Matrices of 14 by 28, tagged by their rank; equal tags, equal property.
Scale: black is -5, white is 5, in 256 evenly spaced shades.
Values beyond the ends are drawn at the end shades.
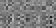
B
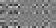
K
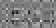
B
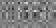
K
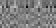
K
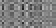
K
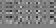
K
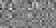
B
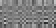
K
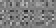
B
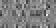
B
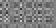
K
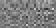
B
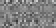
B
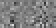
B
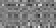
B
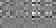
K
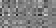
K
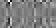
K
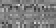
B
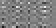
K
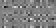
B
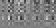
K
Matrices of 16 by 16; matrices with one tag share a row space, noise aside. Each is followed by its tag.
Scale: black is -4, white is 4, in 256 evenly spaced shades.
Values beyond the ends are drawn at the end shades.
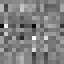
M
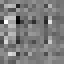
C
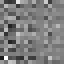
C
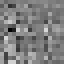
C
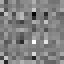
M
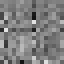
M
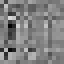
C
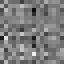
M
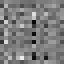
M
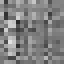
C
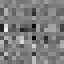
M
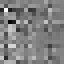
C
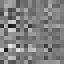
C
